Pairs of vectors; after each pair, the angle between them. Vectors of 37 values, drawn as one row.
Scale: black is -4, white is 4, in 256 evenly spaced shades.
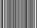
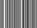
orthogonal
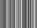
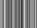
partly opposed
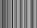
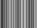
orthogonal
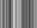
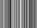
partly aligned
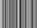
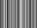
partly opposed
